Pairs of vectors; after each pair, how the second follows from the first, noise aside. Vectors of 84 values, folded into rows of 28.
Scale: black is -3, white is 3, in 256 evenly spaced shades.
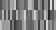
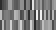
wrapped around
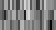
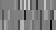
partly zeroed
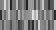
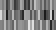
wrapped around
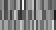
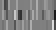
partly zeroed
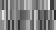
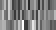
wrapped around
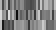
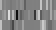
partly zeroed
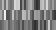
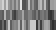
wrapped around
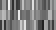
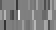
partly zeroed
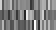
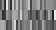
wrapped around
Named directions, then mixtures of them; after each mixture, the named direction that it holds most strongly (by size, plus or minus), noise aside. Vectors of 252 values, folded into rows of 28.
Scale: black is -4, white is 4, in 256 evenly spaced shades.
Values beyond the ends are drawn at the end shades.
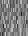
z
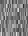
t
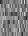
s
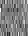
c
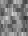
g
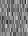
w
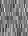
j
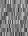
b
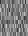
w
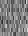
w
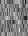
g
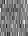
c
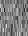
j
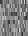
s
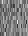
z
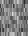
g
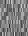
b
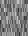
b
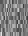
t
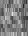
g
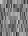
t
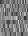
s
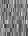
z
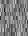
j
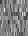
s
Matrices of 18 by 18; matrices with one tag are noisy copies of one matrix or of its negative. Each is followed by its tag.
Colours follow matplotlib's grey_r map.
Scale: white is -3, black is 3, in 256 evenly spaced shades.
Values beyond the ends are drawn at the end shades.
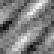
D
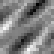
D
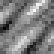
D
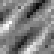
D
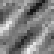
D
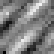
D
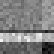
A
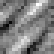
D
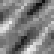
D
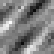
D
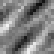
D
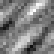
D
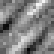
D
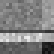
A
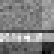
A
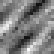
D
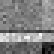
A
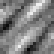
D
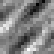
D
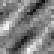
D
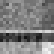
A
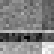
A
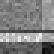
A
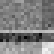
A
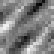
D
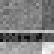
A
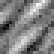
D
